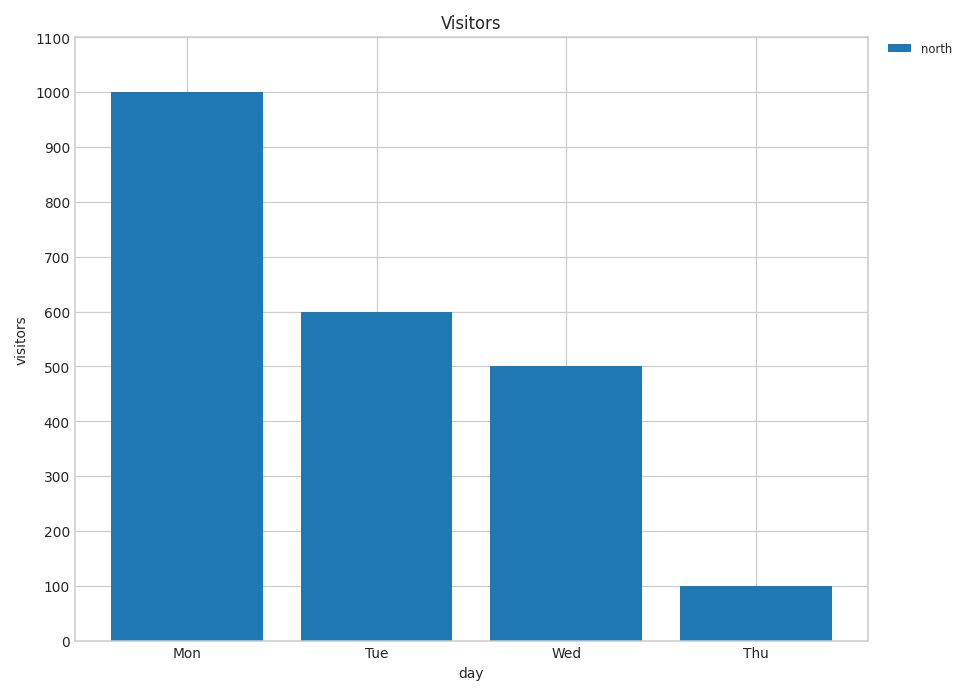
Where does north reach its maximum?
Mon
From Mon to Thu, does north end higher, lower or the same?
lower
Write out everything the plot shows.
Title: Visitors
x-axis: day, ticks Mon Tue Wed Thu
y-axis: visitors, ticks 0 100 200 300 400 500 600 700 800 900 1000 1100
Legend: north
Values:
north: 1000 600 500 100
